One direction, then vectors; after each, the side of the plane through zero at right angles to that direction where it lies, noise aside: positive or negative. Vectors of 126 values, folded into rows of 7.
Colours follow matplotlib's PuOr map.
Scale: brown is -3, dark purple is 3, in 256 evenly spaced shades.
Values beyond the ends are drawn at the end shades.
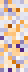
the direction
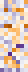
positive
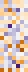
negative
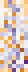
negative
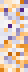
negative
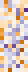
negative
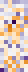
positive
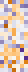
positive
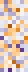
positive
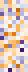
positive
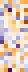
positive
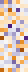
negative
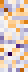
positive
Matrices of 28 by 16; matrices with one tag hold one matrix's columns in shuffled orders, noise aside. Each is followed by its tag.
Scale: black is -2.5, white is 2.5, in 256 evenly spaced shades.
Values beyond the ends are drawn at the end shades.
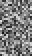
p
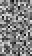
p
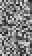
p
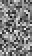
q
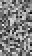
q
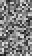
p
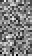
p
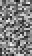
p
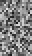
q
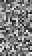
q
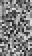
q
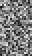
p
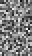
q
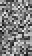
p
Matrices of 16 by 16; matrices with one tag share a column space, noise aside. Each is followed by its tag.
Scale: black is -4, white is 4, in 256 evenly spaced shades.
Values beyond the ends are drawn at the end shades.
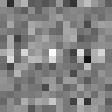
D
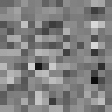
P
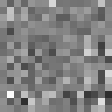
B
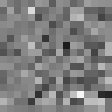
B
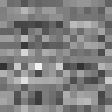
P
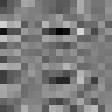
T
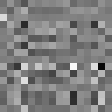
P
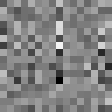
P
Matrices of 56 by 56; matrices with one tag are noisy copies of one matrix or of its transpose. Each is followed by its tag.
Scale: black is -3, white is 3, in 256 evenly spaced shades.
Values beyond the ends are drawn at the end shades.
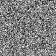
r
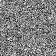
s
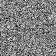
s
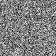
s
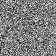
r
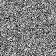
s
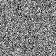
s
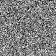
r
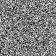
r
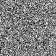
r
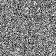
s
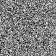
r
